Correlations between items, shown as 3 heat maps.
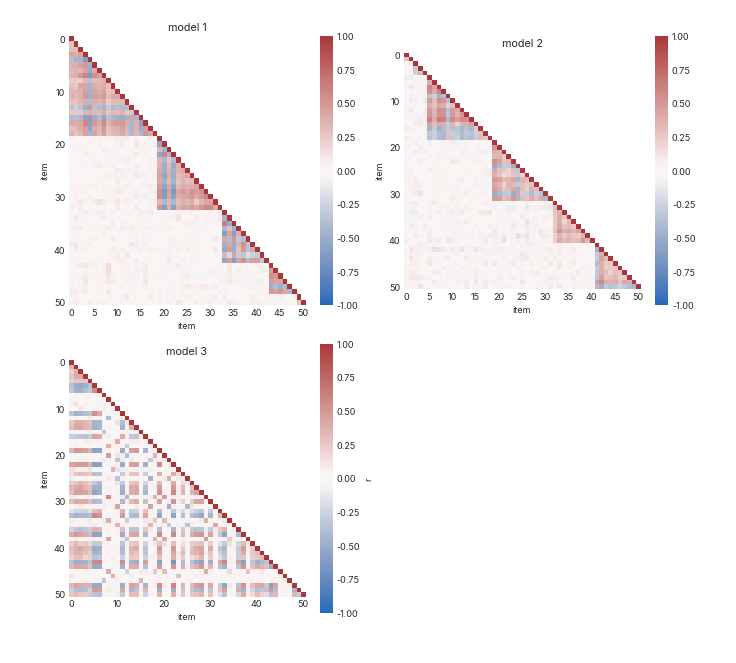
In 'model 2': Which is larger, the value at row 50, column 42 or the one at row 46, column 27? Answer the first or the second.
the second
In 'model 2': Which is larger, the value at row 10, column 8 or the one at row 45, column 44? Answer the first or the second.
the first
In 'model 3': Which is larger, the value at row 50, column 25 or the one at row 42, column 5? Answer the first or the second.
the first
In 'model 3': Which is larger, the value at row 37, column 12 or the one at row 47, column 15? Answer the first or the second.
the second
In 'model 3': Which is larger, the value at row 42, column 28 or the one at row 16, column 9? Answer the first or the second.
the first
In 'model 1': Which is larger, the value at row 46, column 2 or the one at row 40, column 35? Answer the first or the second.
the first
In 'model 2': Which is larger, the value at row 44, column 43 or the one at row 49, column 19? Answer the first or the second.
the first
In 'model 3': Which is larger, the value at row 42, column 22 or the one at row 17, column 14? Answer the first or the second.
the first
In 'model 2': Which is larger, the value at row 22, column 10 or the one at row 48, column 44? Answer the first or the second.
the second
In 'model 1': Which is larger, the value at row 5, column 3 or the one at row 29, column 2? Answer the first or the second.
the first
